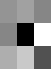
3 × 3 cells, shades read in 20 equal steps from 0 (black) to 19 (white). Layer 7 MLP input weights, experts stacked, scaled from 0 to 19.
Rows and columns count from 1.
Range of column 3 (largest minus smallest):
13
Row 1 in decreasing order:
12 11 10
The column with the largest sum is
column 3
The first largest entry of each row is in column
2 3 2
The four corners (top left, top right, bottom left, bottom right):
11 10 13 6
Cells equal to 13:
1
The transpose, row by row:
11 10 13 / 12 0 15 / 10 19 6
